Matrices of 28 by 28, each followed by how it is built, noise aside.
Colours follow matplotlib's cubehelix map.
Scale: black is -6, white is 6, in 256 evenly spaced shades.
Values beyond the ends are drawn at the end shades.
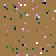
sparse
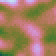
smooth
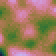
smooth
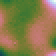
smooth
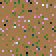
sparse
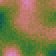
smooth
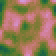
smooth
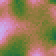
smooth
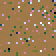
sparse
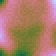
smooth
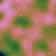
smooth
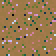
sparse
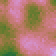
smooth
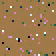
sparse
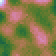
smooth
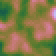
smooth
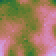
smooth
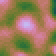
smooth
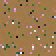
sparse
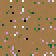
sparse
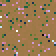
sparse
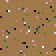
sparse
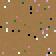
sparse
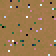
sparse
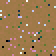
sparse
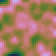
smooth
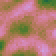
smooth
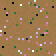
sparse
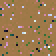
sparse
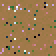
sparse
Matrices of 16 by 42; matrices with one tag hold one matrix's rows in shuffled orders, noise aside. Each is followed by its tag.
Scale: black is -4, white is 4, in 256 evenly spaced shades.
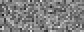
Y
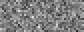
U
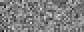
Y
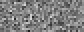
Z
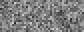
Z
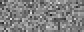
Y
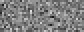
Y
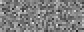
U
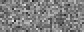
Z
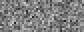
Z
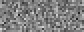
U
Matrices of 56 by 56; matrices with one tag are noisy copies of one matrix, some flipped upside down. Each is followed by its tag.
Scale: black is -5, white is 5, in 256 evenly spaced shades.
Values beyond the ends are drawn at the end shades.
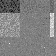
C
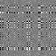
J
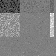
C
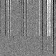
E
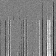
E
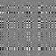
J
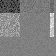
C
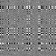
J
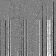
E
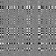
J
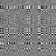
J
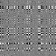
J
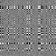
J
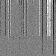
E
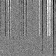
E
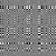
J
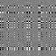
J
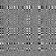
J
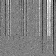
E
